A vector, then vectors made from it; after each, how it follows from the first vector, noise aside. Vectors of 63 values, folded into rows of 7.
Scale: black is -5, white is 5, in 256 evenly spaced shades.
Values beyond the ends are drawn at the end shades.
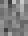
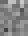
sign-scrambled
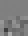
partly zeroed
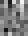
scaled up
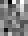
scaled up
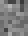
sign-scrambled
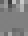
partly zeroed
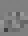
partly zeroed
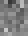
sign-scrambled
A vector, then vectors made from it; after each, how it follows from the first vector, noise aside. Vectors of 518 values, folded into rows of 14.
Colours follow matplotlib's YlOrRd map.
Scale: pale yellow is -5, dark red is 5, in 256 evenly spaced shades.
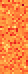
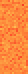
shrunk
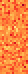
sign-scrambled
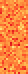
reversed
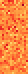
sign-scrambled
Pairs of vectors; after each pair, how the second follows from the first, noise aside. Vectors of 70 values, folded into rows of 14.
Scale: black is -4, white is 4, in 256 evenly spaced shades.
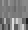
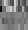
reversed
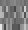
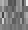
reversed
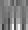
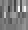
wrapped around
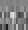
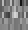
reversed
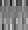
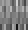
reversed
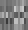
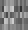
reversed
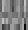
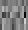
wrapped around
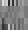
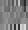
reversed
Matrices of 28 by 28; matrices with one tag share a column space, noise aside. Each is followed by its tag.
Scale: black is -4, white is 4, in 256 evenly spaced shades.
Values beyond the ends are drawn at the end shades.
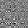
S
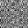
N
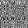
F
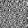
N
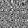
N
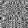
F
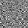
S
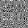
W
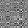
S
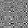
S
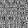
F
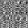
F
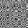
W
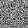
W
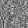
F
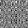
N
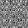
N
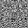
W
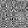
W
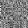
F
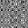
N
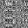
N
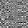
S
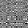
S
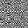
S
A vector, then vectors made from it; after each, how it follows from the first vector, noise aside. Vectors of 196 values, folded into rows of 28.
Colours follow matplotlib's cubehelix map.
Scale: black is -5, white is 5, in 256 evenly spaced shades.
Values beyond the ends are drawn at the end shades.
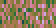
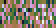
scaled up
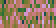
sign-scrambled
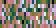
scaled up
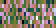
scaled up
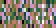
scaled up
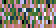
scaled up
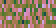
sign-scrambled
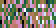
scaled up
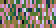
scaled up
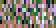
scaled up
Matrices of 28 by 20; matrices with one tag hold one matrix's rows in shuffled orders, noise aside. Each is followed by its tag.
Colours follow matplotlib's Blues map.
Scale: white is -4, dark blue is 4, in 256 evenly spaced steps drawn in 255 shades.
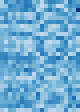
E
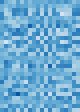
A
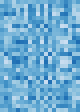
A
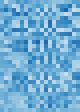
A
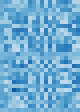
A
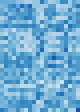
E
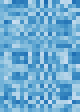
A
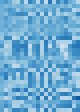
A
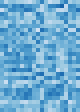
E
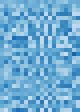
A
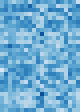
E
